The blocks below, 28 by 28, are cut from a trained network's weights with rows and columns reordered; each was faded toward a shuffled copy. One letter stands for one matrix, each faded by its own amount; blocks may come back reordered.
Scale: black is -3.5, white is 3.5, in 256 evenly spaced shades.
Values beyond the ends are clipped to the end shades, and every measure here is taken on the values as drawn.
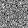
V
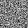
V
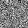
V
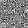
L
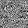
V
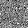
V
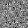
L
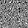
L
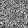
V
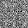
L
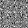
L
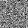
V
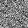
V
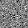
L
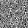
L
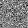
V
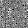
L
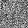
V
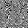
L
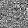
L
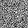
V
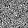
V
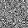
L
